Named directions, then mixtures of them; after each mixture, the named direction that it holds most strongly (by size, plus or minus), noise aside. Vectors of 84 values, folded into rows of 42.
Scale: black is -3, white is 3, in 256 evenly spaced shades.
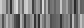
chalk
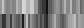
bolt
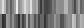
bolt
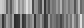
chalk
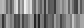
chalk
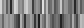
chalk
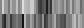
bolt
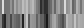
bolt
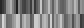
chalk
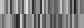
chalk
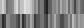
bolt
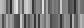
chalk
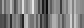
bolt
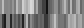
bolt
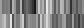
bolt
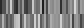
chalk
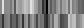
bolt
